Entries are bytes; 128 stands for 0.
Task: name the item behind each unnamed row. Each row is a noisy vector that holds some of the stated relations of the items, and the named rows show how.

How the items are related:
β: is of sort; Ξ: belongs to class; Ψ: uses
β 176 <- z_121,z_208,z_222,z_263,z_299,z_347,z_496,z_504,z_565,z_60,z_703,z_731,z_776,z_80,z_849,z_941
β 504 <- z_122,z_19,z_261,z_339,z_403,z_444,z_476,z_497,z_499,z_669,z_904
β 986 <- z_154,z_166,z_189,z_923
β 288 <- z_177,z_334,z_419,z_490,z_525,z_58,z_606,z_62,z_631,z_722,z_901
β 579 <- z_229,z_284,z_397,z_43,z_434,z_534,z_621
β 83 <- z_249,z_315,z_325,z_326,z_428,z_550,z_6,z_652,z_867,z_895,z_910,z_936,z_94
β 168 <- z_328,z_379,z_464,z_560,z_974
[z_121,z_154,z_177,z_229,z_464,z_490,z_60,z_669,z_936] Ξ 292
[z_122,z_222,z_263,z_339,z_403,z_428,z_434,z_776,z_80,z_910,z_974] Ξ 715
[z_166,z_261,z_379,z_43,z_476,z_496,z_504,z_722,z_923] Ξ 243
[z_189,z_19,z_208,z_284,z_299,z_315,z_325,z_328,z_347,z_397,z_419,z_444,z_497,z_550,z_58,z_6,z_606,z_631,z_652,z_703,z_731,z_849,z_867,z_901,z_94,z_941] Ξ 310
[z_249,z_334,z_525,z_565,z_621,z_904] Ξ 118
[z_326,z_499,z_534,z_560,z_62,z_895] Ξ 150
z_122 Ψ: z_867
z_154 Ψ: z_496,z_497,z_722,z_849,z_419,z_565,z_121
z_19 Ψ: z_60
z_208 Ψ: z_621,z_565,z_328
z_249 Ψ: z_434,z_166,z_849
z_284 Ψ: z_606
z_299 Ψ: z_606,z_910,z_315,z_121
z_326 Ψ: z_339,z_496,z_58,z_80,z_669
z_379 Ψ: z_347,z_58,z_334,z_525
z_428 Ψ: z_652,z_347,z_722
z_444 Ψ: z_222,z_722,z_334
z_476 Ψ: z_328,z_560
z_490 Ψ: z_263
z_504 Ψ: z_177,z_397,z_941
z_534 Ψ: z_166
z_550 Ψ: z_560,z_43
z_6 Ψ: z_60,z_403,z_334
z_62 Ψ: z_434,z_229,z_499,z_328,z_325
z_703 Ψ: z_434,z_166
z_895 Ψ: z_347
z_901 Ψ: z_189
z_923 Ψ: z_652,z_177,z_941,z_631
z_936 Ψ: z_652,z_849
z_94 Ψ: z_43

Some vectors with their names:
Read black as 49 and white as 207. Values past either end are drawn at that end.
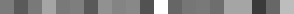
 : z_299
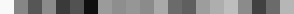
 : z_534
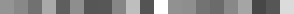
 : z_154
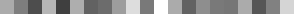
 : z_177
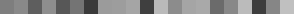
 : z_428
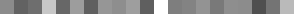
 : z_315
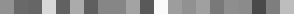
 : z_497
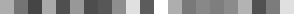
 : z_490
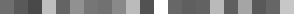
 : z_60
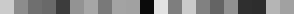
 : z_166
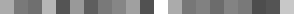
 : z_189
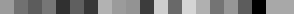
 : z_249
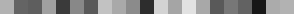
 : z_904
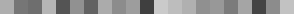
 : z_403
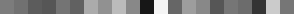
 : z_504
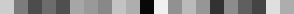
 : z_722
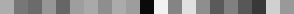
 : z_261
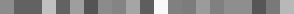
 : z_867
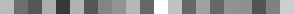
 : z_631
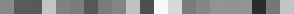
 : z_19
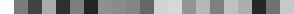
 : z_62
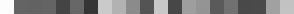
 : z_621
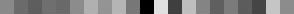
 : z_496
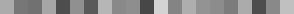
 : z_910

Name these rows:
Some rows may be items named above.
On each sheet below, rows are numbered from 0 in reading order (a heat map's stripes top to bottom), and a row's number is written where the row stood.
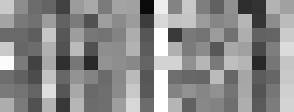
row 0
z_166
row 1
z_122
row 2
z_121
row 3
z_606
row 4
z_62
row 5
z_60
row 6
z_669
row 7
z_177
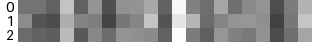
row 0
z_652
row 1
z_6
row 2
z_941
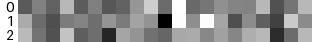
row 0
z_936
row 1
z_476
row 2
z_326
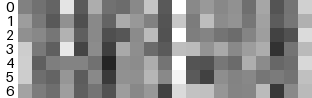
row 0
z_669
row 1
z_974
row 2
z_154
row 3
z_499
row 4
z_284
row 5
z_397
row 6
z_122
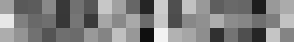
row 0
z_565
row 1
z_434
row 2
z_923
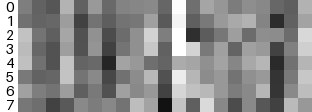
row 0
z_328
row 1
z_703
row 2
z_229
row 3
z_901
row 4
z_326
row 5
z_444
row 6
z_122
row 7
z_379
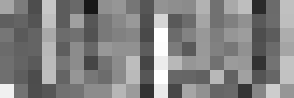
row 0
z_895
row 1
z_347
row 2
z_208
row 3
z_941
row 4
z_444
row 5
z_60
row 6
z_43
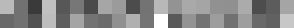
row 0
z_560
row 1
z_464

